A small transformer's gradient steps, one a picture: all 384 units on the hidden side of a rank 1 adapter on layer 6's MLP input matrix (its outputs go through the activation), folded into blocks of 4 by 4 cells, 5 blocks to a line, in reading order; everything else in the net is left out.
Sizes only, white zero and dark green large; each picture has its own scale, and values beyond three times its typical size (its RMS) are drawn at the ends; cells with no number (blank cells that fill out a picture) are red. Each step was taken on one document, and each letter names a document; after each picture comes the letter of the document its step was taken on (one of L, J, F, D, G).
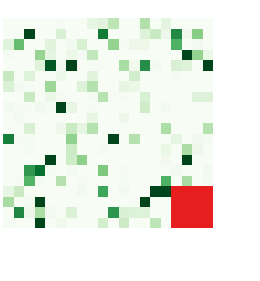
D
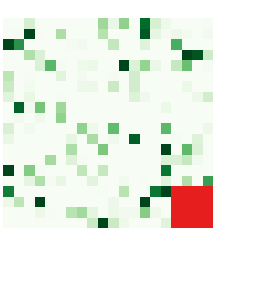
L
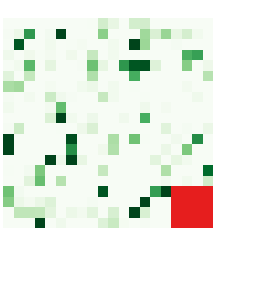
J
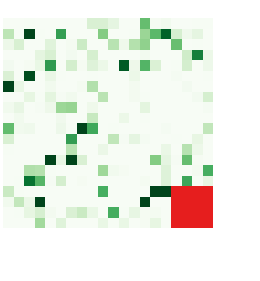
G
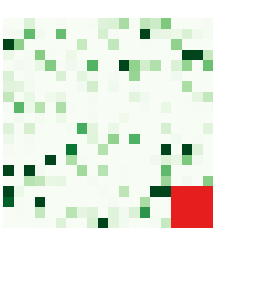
L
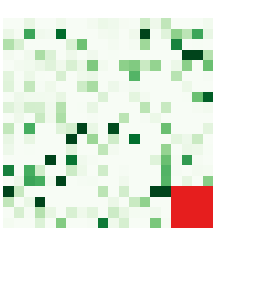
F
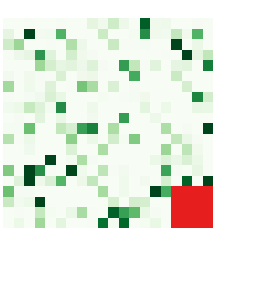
F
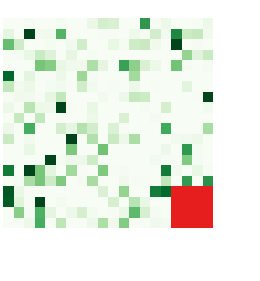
F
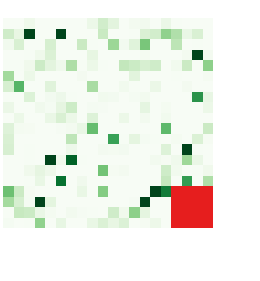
G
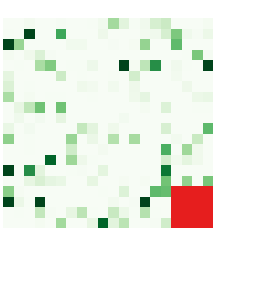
L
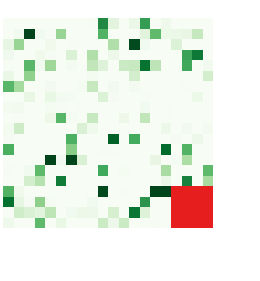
J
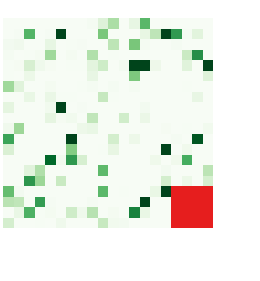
J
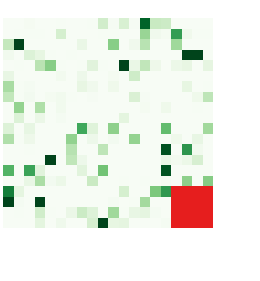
L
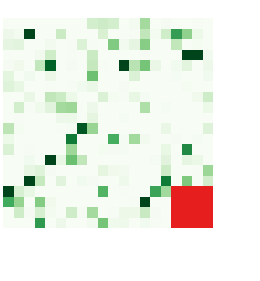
G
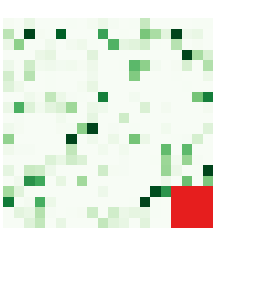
G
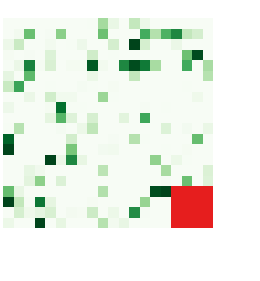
J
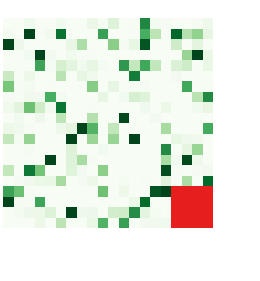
F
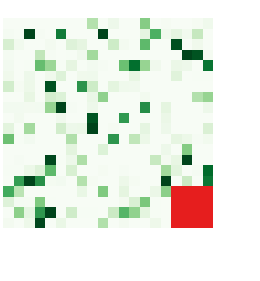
D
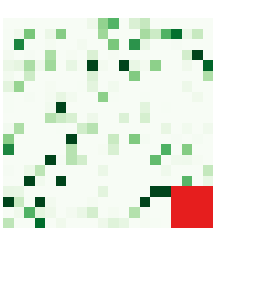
J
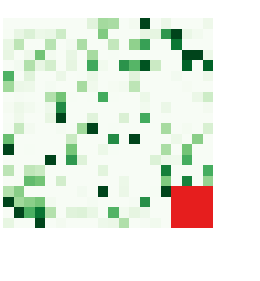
J
